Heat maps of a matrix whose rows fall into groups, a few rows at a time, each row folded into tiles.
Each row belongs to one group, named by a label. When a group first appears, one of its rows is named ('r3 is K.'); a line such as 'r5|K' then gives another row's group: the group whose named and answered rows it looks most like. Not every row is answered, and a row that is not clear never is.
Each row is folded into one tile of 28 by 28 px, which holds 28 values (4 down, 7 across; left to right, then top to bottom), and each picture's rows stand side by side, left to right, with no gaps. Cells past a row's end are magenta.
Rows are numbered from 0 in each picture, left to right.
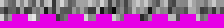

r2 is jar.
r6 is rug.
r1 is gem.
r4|rug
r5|jar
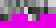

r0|jar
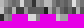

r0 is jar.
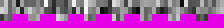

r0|jar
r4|gem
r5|gem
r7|jar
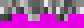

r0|jar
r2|jar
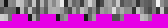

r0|rug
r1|jar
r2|jar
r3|jar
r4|jar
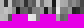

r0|gem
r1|gem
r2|gem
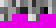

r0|gem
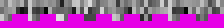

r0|gem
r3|jar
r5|jar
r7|jar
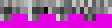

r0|rug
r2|rug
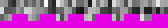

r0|jar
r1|gem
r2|gem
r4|gem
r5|rug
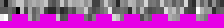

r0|rug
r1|gem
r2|rug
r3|jar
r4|rug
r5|jar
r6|gem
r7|gem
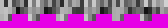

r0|gem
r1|gem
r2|gem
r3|gem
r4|gem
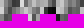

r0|jar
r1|gem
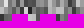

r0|jar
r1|rug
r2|jar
